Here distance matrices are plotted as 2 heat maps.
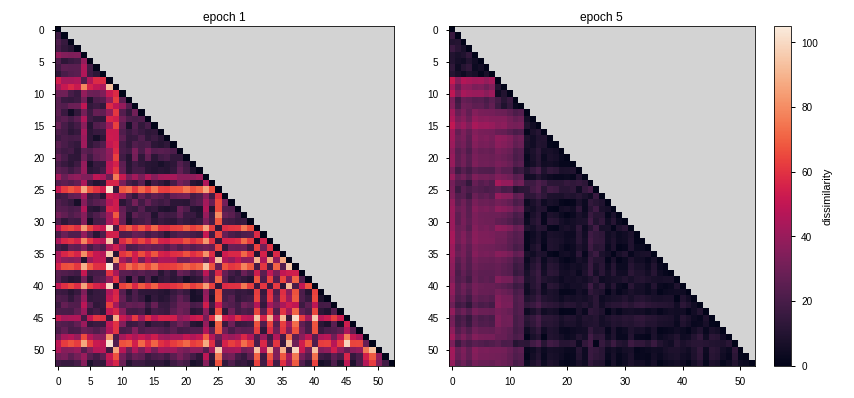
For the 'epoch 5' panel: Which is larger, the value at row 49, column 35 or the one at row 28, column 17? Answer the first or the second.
the first
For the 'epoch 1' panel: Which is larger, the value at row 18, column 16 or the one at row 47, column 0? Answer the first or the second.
the second
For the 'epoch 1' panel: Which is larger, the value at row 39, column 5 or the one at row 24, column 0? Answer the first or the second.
the second
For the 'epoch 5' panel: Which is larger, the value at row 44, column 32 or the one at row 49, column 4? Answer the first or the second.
the second
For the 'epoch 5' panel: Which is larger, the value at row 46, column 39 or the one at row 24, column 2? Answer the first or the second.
the second
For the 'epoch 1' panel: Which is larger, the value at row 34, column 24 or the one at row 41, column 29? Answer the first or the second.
the first
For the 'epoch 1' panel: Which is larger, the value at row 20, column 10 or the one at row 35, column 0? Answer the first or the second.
the second
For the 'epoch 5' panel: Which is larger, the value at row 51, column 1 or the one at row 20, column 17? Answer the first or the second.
the first
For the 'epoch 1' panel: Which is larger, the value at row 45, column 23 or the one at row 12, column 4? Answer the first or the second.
the second
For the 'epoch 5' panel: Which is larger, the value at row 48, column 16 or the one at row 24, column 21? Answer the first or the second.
the second
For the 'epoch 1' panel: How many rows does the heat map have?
53
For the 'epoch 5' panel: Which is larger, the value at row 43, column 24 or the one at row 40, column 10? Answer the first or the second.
the second
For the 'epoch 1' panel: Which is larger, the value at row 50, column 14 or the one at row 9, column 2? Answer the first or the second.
the second
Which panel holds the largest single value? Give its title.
epoch 1
